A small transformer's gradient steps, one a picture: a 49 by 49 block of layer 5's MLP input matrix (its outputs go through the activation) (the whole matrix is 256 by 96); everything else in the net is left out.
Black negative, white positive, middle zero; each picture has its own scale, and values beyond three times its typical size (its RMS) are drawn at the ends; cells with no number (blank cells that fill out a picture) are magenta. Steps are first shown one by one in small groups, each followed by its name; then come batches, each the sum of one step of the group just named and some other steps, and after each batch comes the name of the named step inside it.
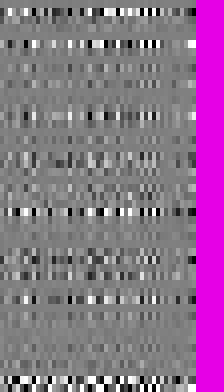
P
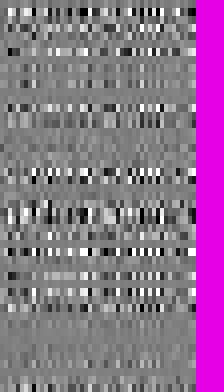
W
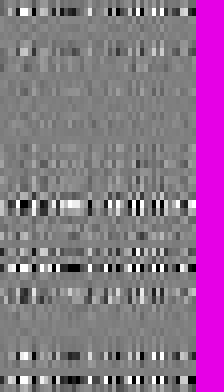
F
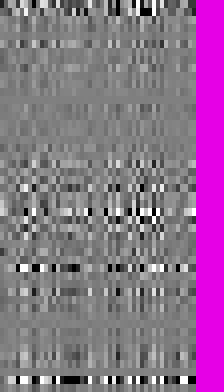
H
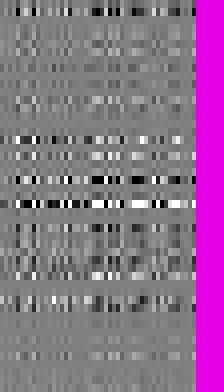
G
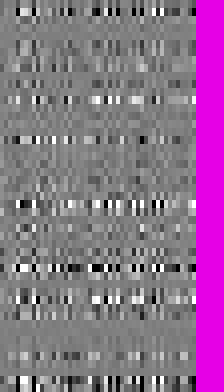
F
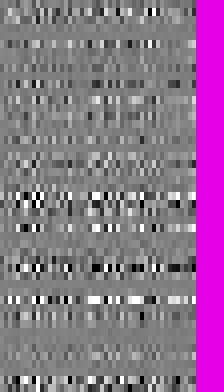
P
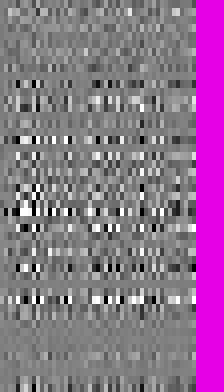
W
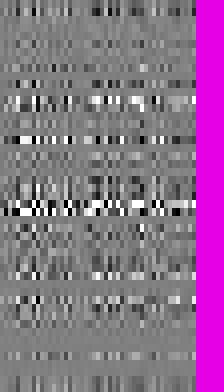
G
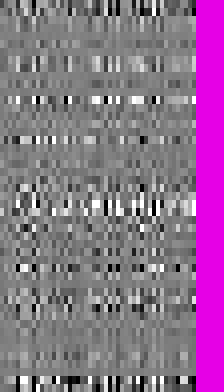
H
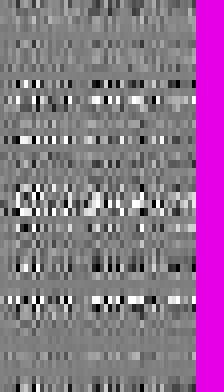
G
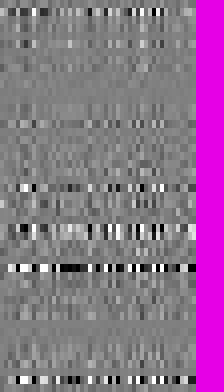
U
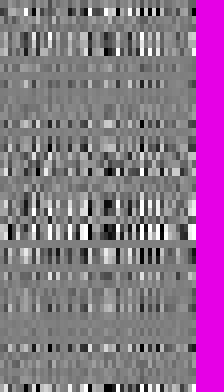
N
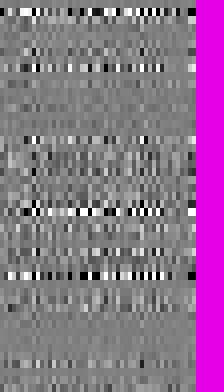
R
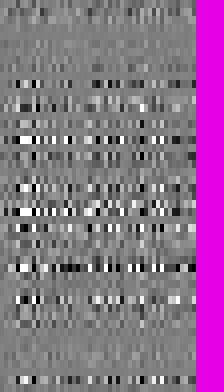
U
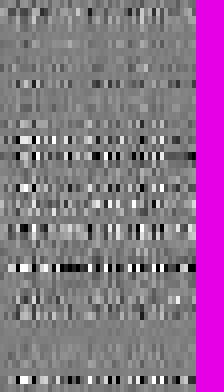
U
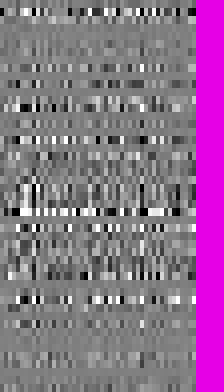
R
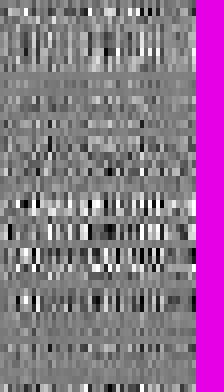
N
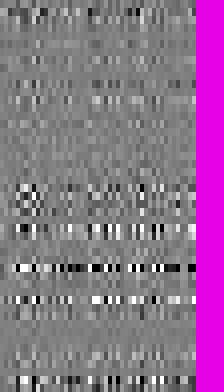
U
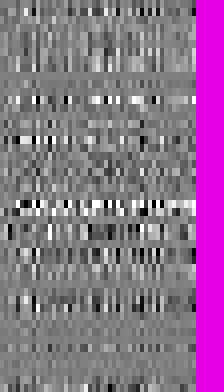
N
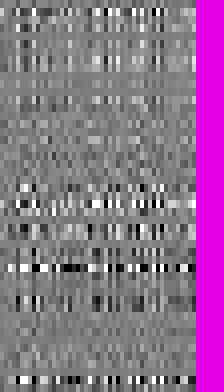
U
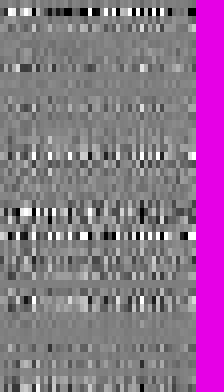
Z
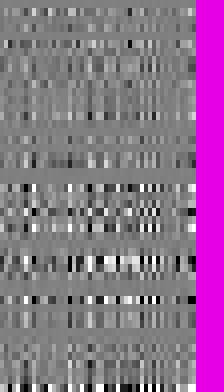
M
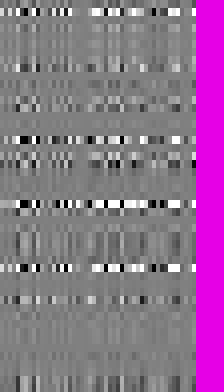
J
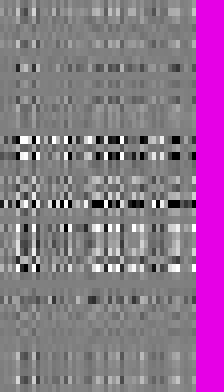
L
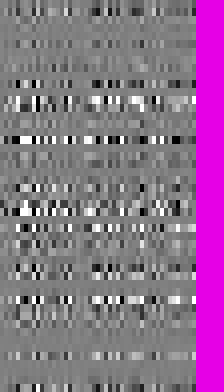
L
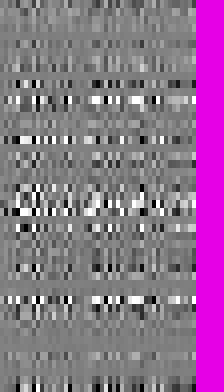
J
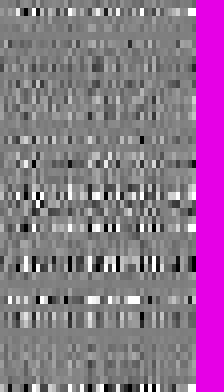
M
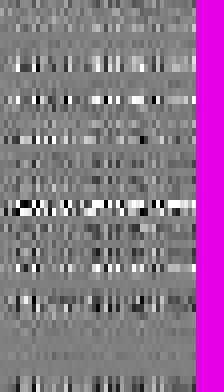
J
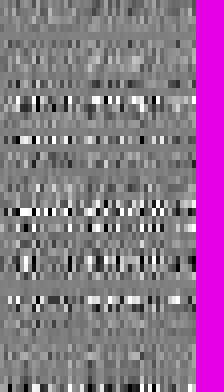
M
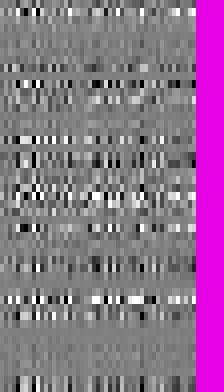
J
